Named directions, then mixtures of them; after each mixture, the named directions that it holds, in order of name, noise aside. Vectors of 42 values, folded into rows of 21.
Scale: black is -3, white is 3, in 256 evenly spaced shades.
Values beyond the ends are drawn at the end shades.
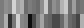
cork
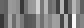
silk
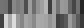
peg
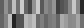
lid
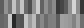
lid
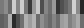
lid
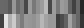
peg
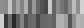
peg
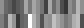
cork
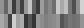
lid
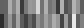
silk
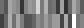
silk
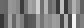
silk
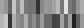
cork, silk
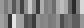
lid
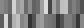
cork, peg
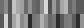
cork, peg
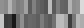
peg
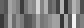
silk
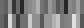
cork, silk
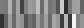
silk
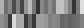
lid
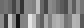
cork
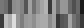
peg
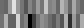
cork, silk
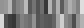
peg, silk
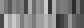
peg
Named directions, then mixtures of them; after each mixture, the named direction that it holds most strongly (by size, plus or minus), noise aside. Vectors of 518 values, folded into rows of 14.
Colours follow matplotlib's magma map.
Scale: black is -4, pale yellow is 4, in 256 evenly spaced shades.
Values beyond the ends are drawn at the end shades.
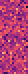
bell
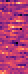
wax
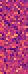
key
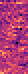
wax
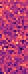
key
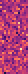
key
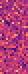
key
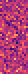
key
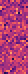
bell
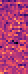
wax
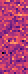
bell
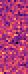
key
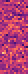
bell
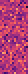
bell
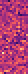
bell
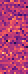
bell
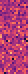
bell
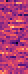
wax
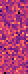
key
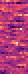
wax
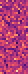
key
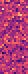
bell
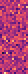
bell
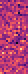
key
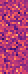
key
